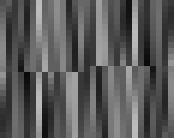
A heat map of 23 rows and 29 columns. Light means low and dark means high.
There is no overall slope. A half turn leaves it unchanged. The grain runs up and down.
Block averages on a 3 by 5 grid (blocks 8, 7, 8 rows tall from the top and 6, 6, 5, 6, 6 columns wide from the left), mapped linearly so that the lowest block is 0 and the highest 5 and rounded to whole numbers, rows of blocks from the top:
40235 | 41414 | 53204
